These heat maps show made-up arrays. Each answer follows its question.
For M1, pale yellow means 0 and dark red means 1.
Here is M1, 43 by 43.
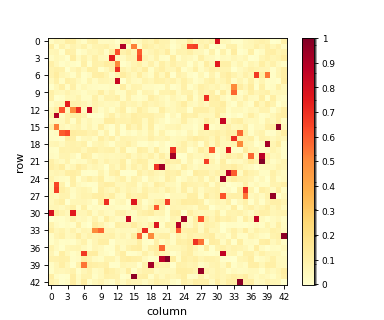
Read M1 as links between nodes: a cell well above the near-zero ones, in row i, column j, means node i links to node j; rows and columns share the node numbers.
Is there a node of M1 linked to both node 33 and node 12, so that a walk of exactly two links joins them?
no
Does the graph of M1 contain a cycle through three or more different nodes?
no
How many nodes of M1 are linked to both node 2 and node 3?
1
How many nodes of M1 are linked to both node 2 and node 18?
0
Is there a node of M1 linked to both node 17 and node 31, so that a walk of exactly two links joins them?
no
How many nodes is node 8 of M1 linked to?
1
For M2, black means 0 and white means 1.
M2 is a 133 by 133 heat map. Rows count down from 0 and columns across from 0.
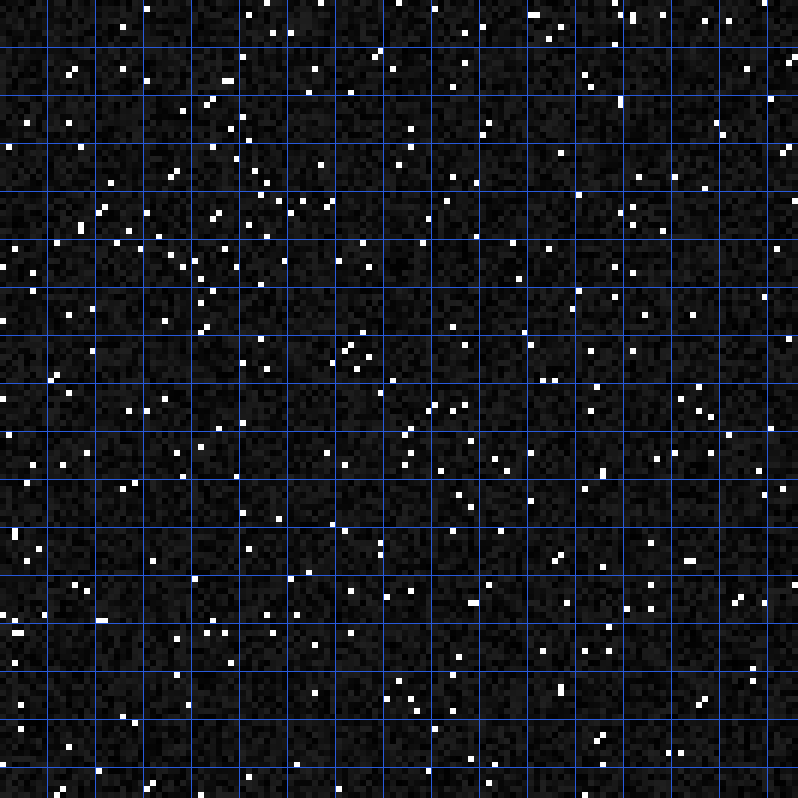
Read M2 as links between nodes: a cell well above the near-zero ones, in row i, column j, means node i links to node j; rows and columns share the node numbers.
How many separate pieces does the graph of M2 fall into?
3
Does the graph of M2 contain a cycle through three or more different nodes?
yes
